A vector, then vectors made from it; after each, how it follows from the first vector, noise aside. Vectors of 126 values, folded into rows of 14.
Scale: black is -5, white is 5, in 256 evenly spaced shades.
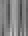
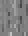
partly zeroed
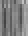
wrapped around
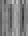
wrapped around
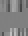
partly zeroed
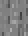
partly zeroed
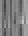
wrapped around
